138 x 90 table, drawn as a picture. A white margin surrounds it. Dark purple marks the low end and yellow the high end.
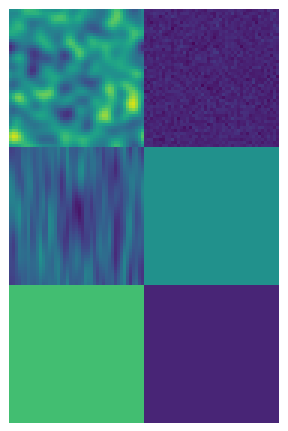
The table splits into 3 rows of 2 panels. Panel 1,1: middling, blotchy, strong in contrast. Panel 1,2: very low, fine-grained, faint in contrast. Panel 2,1: low, streaked downward. Panel 2,2: middling, flat. Panel 3,1: high, flat. Panel 3,2: very low, flat.
